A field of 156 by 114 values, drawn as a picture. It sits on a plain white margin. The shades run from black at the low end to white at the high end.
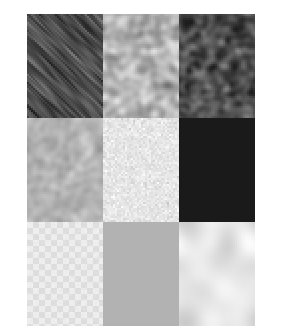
The table splits into 3 rows of 3 panels. Panel 1,1: low, slanting down to the right. Panel 1,2: high, blotchy. Panel 1,3: low, blotchy. Panel 2,1: high, blotchy, faint in contrast. Panel 2,2: very high, fine-grained, faint in contrast. Panel 2,3: very low, flat. Panel 3,1: very high, checkered, faint in contrast. Panel 3,2: high, flat. Panel 3,3: very high, smooth, faint in contrast.
